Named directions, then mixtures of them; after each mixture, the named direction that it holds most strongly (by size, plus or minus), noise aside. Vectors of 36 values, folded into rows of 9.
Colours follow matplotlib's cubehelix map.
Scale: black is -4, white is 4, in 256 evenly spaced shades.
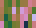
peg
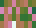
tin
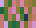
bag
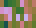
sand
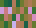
tin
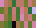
tin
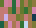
peg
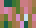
sand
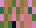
tin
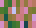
peg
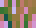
bag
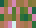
tin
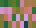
sand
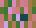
bag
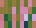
peg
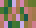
bag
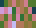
tin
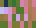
sand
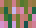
peg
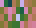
bag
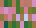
sand
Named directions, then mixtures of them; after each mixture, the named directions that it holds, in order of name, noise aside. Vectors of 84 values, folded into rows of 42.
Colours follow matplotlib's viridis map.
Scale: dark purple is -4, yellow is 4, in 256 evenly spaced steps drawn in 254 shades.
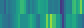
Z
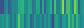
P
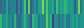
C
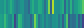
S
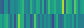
P, S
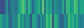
C, P, Z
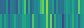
C, Z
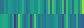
P, S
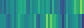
S, Z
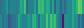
C, S, Z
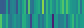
C, P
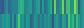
P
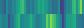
Z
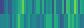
P, Z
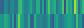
P, S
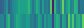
P, S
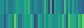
S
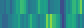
Z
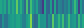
C, S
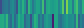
C, P, S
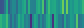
C, P, S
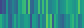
C, P, Z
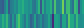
P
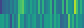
P, Z
